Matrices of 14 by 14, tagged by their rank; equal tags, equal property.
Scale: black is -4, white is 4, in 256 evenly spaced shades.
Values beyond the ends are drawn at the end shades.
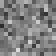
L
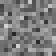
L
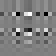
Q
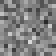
L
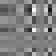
Q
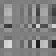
Q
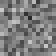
L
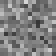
L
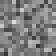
L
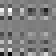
Q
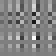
Q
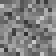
L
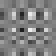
Q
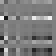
Q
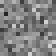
L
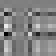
Q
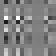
Q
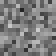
L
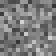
L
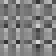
Q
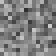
L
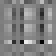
Q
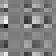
Q
